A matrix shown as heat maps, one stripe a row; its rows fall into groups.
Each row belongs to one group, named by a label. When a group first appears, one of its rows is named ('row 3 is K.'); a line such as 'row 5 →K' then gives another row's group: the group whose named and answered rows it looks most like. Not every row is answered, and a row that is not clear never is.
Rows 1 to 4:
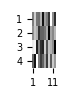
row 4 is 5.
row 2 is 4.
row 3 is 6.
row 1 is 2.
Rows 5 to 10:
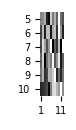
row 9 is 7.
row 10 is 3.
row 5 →4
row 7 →4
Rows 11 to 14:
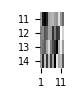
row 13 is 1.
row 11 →3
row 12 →1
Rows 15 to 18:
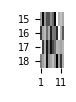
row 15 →5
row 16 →2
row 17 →5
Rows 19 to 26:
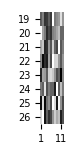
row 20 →6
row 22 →3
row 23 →7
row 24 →5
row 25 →2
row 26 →6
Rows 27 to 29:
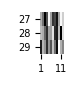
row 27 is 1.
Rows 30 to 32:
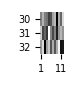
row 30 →4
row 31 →1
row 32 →6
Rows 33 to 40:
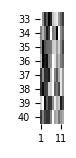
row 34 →4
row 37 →3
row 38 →3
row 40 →3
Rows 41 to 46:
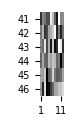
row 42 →7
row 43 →2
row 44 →7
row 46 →5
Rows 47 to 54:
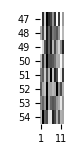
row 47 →5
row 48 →5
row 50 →5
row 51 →2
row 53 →5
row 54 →1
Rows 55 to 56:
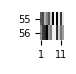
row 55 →4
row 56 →3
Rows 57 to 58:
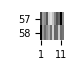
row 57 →7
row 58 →2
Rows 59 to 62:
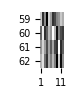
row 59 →1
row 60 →7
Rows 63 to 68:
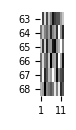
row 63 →1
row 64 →2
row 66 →2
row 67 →7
